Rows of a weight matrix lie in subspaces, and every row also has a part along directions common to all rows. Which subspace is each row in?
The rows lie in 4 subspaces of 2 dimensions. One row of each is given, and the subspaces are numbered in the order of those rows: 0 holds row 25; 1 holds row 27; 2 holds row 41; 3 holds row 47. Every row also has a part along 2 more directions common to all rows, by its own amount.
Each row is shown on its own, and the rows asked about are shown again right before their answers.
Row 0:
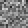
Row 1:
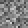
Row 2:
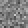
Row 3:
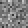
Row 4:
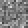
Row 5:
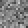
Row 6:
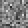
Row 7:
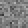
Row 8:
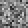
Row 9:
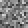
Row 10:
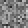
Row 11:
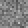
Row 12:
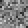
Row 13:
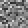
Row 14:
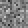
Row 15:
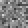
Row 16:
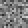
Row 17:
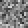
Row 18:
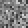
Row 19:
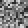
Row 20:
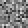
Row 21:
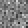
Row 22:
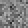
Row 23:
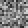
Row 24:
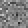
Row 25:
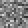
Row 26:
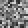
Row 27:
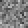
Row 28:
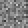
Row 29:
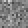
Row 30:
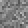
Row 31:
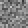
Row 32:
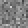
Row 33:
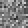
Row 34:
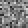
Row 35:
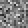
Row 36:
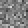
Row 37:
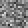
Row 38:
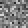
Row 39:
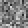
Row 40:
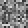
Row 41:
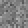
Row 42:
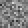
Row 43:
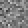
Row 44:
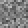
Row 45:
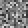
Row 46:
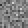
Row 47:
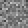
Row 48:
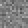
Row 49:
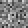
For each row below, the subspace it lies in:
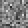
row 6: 2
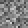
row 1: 2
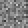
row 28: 3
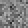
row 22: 2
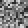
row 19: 1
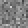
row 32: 2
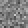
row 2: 1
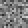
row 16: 0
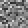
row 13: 3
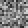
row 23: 0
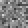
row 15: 1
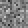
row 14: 3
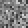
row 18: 0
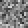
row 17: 1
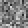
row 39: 2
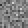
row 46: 0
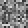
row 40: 0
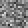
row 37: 0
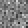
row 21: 0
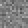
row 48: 0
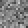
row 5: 1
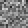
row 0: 3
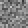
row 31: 3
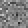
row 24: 3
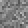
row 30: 1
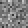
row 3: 3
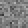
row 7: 2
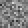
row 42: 0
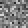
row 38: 2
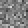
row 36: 1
